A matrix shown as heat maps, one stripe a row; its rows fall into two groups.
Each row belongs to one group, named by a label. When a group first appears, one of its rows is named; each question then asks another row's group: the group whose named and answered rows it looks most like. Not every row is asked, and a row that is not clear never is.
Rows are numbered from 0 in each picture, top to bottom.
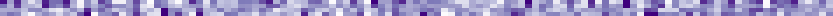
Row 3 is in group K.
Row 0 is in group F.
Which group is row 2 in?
K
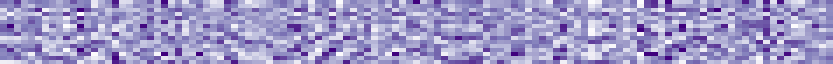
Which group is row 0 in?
K
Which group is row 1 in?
K
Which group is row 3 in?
F
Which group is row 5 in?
K
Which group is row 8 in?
K
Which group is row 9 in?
F
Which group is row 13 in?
K
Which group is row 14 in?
K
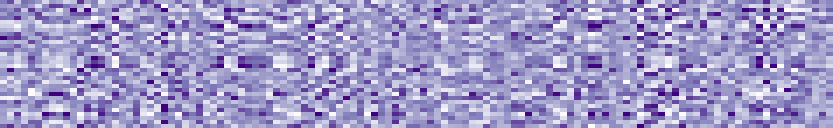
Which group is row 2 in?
K
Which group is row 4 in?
K
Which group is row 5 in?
F
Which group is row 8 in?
K
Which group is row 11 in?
K
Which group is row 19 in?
F
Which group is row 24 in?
F
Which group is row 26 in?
K
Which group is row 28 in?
F
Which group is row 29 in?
F
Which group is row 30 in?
K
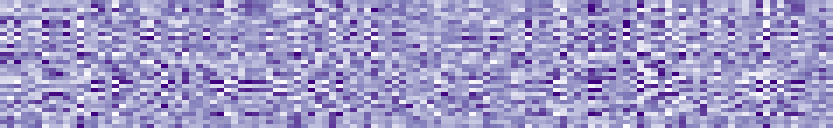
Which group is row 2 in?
F
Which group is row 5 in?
F
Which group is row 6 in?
F
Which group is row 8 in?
F
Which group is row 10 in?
F
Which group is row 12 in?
F
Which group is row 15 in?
F
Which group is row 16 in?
K
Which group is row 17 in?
F
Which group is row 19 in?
F
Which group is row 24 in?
F
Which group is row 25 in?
K
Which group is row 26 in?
K
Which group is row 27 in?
F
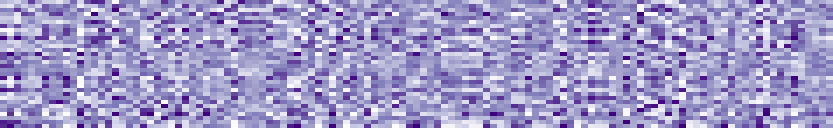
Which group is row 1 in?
F
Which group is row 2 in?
K
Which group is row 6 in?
F
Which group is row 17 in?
K
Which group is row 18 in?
K
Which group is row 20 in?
F
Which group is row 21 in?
F
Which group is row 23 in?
F
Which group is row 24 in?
F
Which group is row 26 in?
K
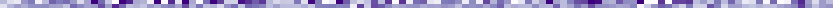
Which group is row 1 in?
F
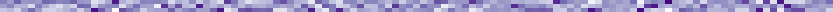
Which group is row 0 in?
K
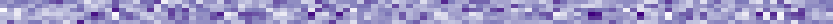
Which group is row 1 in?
K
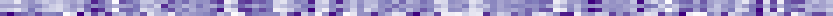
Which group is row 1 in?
K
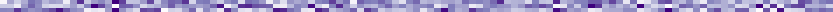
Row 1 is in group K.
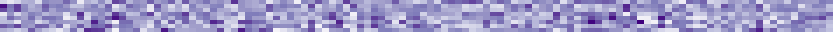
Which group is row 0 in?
F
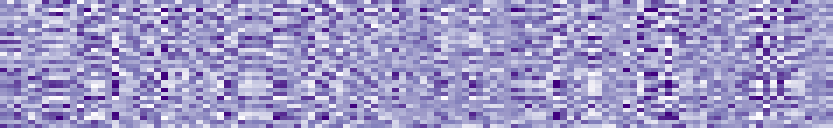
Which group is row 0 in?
F
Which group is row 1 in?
K
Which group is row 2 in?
K
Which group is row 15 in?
K
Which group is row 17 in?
F
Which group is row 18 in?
K
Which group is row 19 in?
K
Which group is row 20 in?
K
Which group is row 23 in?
K
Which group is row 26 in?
F
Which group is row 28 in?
K
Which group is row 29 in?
K
